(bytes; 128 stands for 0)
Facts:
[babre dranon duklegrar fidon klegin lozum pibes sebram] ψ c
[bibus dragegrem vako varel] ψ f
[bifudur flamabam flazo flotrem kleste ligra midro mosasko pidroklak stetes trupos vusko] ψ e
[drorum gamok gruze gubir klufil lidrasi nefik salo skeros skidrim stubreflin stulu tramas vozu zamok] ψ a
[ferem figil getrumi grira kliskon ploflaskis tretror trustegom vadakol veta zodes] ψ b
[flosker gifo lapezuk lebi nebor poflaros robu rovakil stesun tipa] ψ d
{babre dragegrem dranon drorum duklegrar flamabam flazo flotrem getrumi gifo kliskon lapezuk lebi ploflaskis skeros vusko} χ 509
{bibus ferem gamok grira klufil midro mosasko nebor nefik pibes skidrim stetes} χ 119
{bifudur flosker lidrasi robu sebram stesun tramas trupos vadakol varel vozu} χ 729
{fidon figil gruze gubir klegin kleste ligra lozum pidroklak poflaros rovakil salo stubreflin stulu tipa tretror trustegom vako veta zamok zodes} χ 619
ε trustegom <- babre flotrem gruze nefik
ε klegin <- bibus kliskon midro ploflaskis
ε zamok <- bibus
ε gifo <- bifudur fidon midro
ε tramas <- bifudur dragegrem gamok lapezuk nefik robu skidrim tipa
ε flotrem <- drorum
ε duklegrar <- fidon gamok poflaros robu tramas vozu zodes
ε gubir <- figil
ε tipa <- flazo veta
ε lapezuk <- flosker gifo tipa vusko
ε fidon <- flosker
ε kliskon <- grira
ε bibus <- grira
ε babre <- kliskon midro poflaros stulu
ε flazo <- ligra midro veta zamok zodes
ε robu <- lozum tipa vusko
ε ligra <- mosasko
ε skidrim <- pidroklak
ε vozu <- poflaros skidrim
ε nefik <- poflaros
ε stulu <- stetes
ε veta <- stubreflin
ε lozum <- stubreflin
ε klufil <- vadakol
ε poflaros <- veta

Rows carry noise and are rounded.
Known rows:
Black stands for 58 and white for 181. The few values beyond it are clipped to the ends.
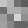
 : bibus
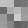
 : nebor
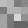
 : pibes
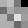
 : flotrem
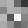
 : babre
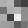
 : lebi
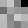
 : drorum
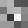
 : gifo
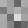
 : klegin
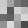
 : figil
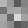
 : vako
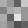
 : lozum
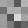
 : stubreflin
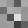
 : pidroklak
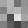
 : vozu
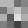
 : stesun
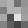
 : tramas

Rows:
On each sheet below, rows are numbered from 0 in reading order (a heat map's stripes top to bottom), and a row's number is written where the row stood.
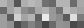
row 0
tipa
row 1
varel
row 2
mosasko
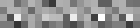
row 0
bifudur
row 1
trustegom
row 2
sebram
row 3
duklegrar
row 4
trupos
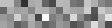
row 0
stetes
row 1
dranon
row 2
midro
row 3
gubir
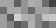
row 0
salo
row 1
gruze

